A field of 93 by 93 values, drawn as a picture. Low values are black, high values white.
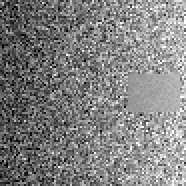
An odd patch, calmer than its surroundings, sits in the middle right. The middle right is the smoothest part. The grain is fine, like static. On average the colour sits 50% of the way up the scale. Values rise toward the right. There are no regular stripes.
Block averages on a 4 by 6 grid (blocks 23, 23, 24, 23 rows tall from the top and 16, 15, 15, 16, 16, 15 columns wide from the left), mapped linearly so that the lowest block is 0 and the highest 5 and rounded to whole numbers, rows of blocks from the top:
0 1 2 3 4 5 | 0 1 2 3 4 5 | 0 1 2 3 4 5 | 0 1 2 3 4 5
